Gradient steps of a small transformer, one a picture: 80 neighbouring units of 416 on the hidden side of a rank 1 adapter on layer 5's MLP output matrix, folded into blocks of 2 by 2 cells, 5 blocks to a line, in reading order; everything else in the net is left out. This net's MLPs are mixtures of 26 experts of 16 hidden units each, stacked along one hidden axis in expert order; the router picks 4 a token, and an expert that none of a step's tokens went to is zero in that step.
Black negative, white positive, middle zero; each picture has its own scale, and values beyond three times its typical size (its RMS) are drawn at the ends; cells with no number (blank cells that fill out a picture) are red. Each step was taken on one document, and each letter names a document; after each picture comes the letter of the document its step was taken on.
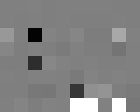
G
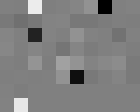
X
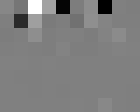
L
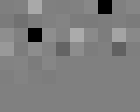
X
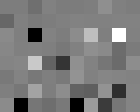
G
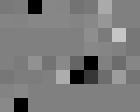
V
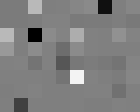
G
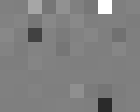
L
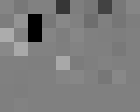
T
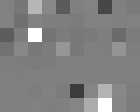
L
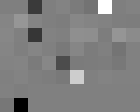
X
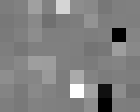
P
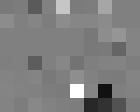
P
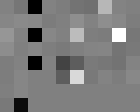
G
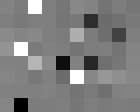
V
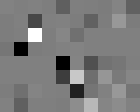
T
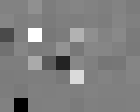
G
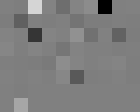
X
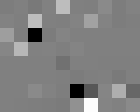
T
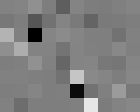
P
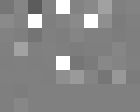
T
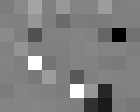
P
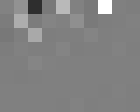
L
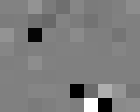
P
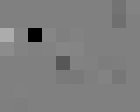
T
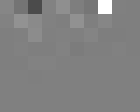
L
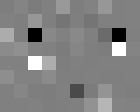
P
